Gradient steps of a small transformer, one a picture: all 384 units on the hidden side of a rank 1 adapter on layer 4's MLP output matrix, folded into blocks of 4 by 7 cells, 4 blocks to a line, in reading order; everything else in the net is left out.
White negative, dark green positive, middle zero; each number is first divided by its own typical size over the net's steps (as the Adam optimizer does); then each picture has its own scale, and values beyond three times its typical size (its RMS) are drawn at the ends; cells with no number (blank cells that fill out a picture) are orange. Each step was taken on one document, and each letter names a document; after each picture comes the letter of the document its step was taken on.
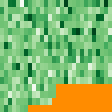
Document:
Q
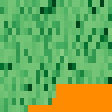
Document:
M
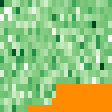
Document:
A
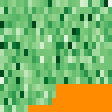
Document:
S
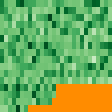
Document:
Q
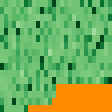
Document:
M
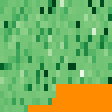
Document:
M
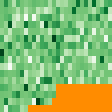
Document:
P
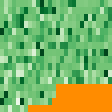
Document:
A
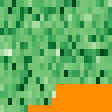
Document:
A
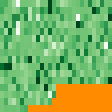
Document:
M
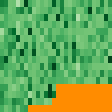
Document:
A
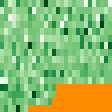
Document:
Q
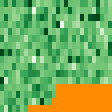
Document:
Q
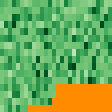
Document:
P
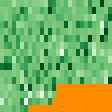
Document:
S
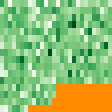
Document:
Q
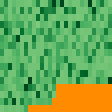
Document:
M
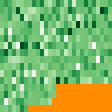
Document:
A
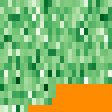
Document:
Q
